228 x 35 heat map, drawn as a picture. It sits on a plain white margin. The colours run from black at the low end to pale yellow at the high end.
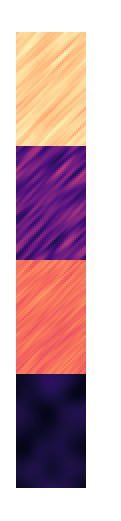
The table splits into 4 rows of 1 panel. Panel 1,1: very high, slanting up to the right, faint in contrast. Panel 2,1: low, slanting up to the right. Panel 3,1: high, slanting up to the right, faint in contrast. Panel 4,1: very low, smooth, faint in contrast.
